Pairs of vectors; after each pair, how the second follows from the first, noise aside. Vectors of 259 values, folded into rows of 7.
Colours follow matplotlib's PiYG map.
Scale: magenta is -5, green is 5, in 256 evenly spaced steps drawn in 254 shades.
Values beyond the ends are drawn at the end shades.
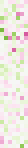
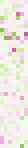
copied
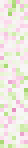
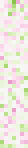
copied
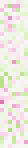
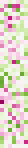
scaled up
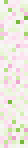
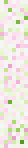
copied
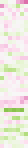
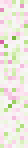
shuffled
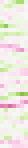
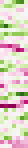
scaled up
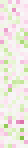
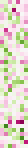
scaled up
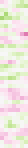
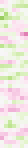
copied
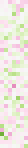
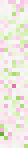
copied
